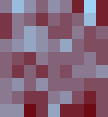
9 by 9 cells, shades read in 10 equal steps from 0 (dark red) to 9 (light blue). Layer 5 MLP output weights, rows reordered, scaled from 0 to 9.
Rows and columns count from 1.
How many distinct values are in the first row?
6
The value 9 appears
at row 1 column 8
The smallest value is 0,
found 2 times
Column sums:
38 45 36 35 42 36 31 37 27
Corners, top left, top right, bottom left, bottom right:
5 1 6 3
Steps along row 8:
down down same up up down down up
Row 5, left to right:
4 3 2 5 4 4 4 5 3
